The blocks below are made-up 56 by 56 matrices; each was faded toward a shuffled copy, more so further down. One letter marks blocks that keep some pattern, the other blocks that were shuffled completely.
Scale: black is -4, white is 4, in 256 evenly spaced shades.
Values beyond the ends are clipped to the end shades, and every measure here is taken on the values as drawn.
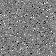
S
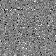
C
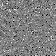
C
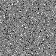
S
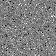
S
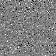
C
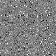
C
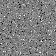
S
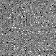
C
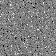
S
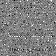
C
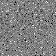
C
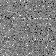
C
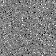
C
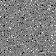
C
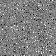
C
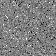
S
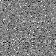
C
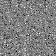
C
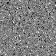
S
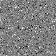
C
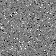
S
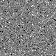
S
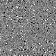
C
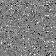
C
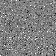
C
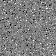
S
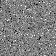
S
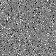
S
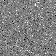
S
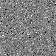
S
